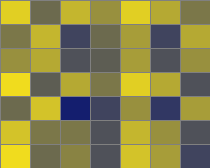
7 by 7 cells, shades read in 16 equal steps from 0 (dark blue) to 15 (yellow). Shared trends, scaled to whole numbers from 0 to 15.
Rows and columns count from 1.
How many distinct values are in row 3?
5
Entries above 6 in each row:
6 4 4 5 3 5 4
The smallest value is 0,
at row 5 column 3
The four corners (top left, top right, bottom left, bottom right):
14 7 15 3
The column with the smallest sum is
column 4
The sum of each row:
73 52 52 67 43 56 59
